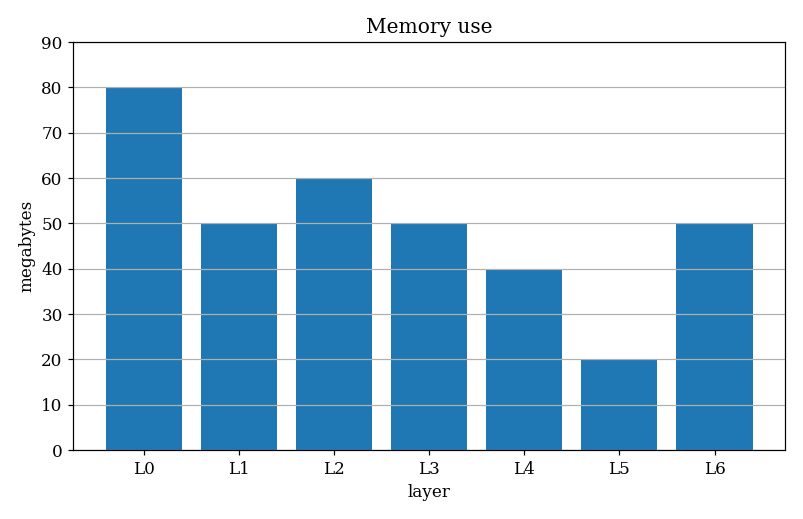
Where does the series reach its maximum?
L0
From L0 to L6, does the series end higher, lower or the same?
lower
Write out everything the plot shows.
Title: Memory use
x-axis: layer, ticks L0 L1 L2 L3 L4 L5 L6
y-axis: megabytes, ticks 0 10 20 30 40 50 60 70 80 90
Values:
80 50 60 50 40 20 50
